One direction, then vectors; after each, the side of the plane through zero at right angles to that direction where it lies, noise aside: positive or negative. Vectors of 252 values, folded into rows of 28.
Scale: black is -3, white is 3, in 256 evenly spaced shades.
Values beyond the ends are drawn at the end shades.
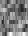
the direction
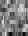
negative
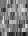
negative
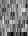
negative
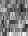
positive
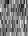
positive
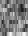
positive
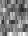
positive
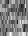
positive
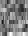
positive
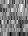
negative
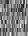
positive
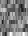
positive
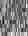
positive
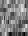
negative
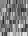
positive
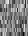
negative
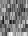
positive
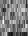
negative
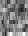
positive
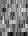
negative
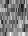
positive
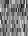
positive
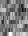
positive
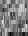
negative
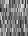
negative
